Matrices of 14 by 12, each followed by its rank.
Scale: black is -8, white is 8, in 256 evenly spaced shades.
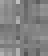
two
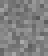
full rank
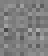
two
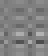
one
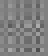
one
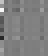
one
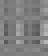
one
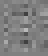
two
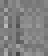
two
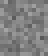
full rank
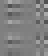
one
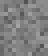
full rank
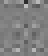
two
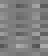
one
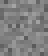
full rank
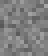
full rank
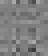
two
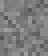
full rank
